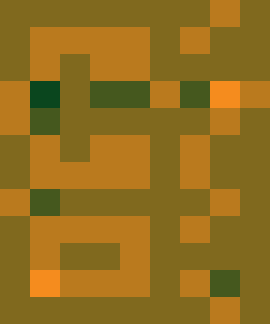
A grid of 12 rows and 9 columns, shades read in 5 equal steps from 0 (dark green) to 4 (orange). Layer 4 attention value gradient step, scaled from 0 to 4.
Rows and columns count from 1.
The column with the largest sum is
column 5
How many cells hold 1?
6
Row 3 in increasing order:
2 2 2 2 2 2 3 3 3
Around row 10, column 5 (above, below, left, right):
3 3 2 2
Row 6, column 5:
3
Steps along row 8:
down up same same same same up down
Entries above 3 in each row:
0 0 0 1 0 0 0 0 0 0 1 0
